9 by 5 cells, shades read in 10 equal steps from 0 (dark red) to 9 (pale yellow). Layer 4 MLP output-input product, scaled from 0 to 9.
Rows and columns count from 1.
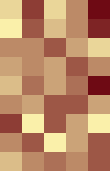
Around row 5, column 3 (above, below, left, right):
6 3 4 4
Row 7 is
2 9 3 6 9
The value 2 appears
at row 1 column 2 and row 7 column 1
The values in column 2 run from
2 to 9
